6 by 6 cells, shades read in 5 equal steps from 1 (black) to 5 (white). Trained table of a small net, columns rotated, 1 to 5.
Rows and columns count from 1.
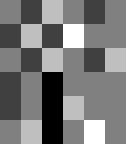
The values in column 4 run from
3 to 5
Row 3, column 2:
2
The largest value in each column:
3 4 4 5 5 4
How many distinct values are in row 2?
4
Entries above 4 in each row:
0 1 0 0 0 1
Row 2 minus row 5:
0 1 1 1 0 0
